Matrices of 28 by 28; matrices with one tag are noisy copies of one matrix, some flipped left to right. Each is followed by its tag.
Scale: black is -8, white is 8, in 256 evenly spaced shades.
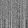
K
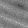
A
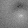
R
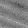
A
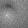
R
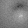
R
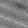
A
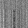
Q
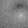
R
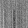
Q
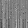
K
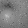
R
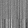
K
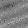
A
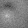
R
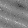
A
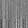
K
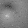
R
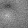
R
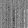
Q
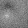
R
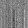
Q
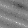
A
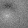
R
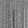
Q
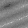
A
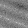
A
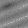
A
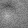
R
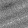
A
